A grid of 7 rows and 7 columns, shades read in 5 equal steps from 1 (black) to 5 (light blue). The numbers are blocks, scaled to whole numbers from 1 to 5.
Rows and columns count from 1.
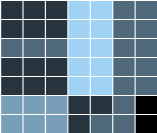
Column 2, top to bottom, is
2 2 3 2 2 4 4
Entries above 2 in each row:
4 4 7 4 4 4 5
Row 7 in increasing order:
1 2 3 3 4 4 4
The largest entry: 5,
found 10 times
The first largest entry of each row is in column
4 4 4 4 4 1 1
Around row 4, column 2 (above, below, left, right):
3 2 2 2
